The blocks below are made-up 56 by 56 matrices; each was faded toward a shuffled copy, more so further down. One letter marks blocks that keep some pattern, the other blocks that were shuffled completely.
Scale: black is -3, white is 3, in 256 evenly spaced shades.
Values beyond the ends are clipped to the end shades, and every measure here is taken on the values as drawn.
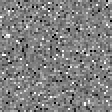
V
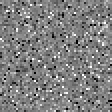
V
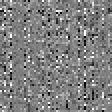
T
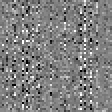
T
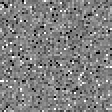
V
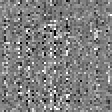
T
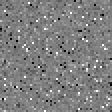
V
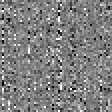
T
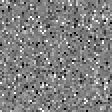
V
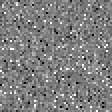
V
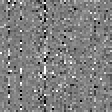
T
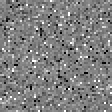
V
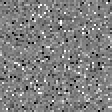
V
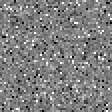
V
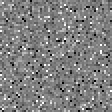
V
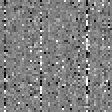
T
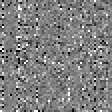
T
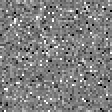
V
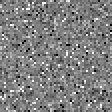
V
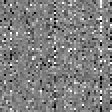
T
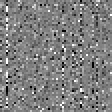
T
